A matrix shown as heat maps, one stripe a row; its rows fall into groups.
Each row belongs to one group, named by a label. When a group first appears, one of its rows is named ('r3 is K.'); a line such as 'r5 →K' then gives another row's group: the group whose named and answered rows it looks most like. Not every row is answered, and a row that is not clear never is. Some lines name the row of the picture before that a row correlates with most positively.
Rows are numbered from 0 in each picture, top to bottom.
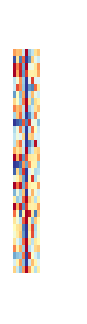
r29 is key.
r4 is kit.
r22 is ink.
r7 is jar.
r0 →ink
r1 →key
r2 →ink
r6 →key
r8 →ink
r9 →kit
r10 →key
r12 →key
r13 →kit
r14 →ink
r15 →ink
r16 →key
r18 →kit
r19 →ink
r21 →jar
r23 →jar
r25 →kit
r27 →jar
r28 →ink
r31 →jar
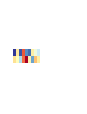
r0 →key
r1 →jar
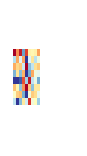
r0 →ink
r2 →ink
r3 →key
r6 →kit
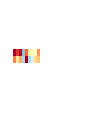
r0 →ink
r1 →ink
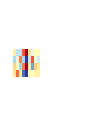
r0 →jar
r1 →kit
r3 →kit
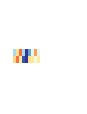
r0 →kit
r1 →kit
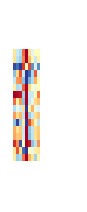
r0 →jar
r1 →jar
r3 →kit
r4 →kit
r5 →jar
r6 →ink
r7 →ink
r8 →key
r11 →ink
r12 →ink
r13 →jar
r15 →jar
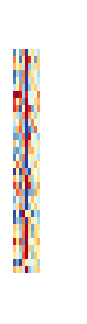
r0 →key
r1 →jar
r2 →ink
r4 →key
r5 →kit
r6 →ink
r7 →ink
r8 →jar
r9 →jar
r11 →kit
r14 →key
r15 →key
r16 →kit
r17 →key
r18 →jar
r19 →jar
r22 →kit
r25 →jar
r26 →jar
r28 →jar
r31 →ink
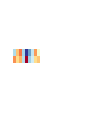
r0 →kit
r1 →ink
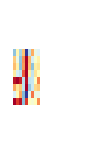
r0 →key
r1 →jar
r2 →jar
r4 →ink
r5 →ink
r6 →kit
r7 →ink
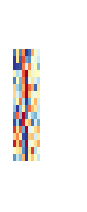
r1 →key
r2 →key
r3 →jar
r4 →key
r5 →jar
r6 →jar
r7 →kit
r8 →key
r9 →key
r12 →kit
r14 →kit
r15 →key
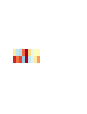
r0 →jar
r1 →ink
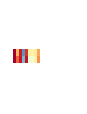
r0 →ink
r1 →ink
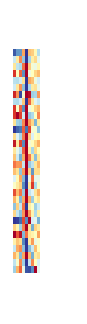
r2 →jar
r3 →ink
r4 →key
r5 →kit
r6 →jar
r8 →ink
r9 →ink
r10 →jar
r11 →key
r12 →jar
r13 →ink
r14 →jar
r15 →jar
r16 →ink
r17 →jar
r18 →kit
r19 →kit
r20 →ink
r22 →key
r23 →jar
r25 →jar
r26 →ink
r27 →kit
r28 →kit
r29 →jar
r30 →kit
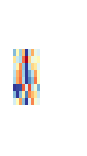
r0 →key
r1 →jar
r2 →kit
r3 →kit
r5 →key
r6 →key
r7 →kit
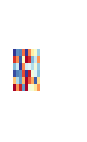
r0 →key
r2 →key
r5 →ink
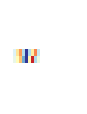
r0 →kit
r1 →kit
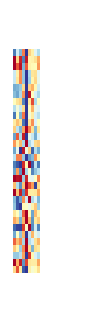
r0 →key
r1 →ink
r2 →ink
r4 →kit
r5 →key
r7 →kit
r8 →key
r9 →key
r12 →key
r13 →ink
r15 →kit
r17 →key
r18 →ink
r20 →ink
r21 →key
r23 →jar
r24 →jar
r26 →key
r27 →ink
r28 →jar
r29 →key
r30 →ink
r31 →kit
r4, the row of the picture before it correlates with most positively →0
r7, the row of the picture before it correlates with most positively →1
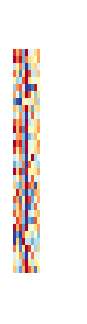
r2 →kit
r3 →jar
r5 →kit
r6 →jar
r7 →key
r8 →jar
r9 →kit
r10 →ink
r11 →ink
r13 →ink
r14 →ink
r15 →kit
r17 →ink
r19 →jar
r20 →kit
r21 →jar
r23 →ink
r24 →kit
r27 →key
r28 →jar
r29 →kit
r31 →jar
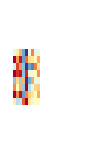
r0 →kit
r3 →ink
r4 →key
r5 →ink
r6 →ink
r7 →jar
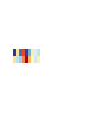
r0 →key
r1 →jar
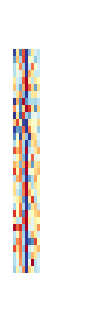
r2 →kit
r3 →key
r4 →jar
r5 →jar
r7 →key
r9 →key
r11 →key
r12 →key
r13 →kit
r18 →kit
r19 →jar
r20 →jar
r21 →kit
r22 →kit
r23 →ink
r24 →jar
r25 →ink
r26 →kit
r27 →kit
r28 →ink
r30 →kit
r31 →key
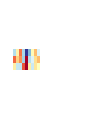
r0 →kit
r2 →jar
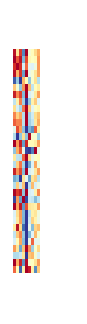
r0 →ink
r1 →ink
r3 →ink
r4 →key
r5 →jar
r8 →jar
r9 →ink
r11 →kit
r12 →key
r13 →ink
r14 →kit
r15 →jar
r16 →kit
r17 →ink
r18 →key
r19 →key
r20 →ink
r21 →key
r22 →ink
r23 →kit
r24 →kit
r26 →kit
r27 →kit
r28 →jar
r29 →key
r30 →ink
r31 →jar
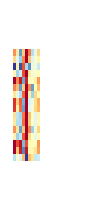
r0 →jar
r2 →key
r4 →ink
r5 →jar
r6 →jar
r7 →ink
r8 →ink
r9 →jar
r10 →jar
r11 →jar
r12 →jar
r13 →ink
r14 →ink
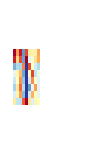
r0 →ink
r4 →kit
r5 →kit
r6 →kit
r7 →jar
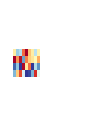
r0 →jar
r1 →ink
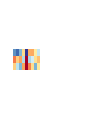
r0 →key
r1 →ink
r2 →jar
